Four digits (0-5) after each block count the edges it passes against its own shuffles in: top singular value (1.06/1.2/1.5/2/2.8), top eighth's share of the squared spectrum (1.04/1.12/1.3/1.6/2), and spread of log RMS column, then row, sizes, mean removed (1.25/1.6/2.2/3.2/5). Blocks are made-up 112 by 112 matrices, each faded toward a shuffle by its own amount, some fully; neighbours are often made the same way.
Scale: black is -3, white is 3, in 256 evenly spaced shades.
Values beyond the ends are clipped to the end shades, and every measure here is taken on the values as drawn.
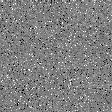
2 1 0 0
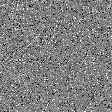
3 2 0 1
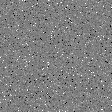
0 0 0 0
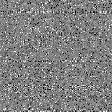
4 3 1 2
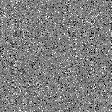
3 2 1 0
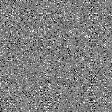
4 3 2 1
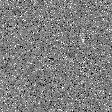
2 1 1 0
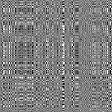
5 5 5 4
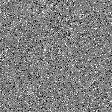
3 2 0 0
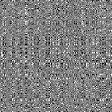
5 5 4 3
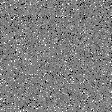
1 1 2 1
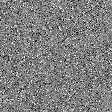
0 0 0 0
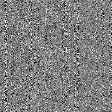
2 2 4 0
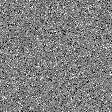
0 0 0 0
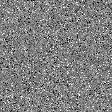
0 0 1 0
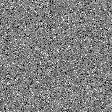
0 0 1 0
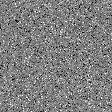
0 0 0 0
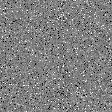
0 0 1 0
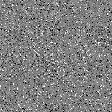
4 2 1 1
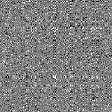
5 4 3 3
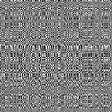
5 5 4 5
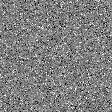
0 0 0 0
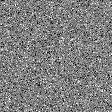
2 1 0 0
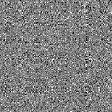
4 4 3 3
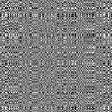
5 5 4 4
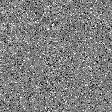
3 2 0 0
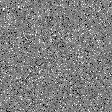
2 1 0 0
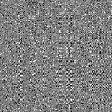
5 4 3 2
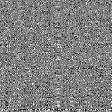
4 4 2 3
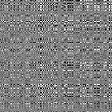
5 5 4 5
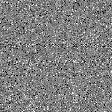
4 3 1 2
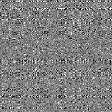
5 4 3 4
